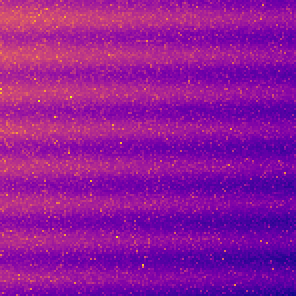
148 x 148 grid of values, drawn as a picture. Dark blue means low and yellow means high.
Values rise toward the top left. The bottom right is the ninth with the lowest average. Horizontal stripes repeat 8 times down the table. The top left is the ninth with the highest average.
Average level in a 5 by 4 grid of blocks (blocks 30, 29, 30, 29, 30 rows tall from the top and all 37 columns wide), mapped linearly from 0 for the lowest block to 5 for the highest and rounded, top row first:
5432 / 4321 / 4321 / 3210 / 3210
